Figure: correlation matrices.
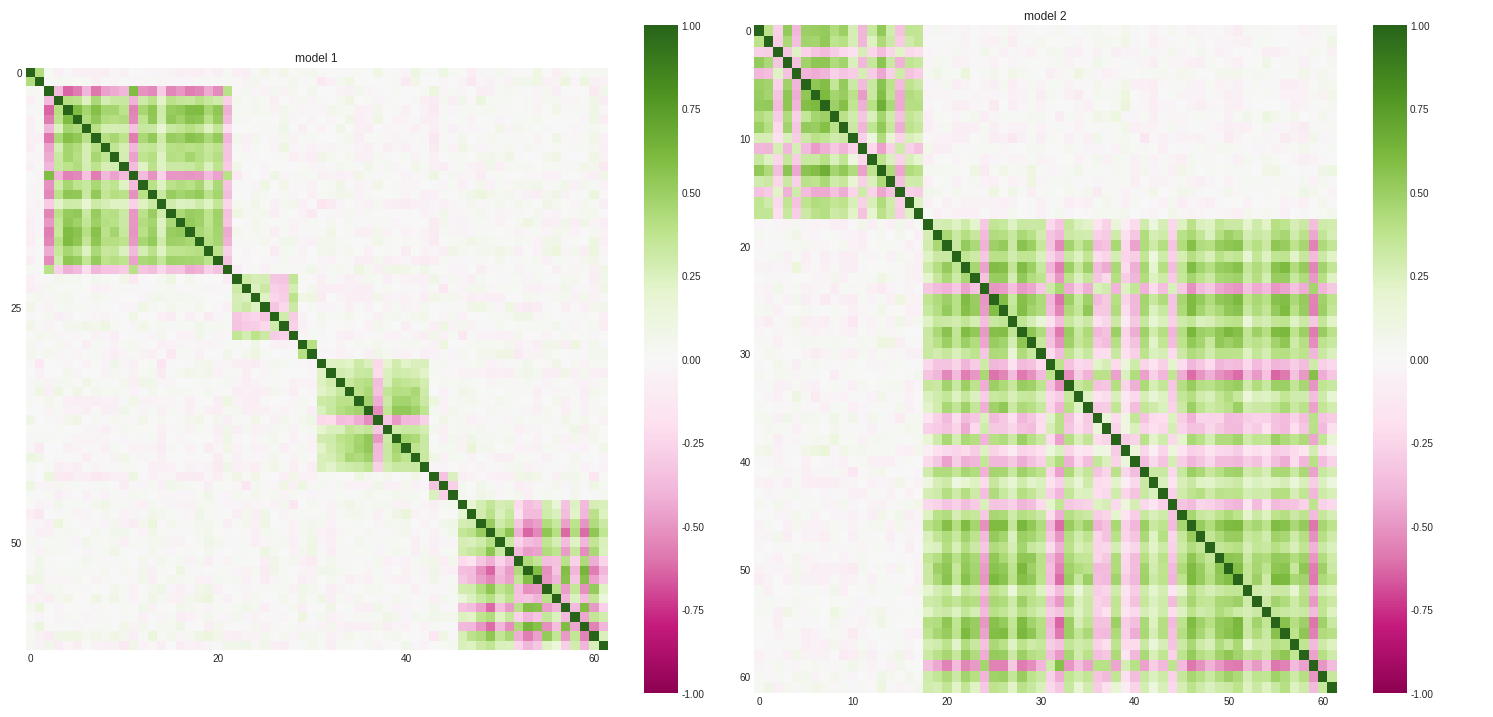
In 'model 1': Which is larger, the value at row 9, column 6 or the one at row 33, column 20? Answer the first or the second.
the first
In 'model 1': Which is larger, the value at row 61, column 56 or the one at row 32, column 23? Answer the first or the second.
the first
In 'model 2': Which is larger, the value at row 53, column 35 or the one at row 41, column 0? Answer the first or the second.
the first
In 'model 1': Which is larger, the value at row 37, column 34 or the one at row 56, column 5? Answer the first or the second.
the second
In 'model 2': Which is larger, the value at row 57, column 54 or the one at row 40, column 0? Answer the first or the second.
the first
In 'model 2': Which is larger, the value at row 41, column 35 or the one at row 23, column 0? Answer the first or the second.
the first
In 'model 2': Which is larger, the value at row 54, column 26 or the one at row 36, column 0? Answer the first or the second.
the first
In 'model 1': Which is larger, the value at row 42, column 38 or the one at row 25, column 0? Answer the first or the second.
the first
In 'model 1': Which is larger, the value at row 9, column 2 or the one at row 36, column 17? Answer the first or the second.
the second
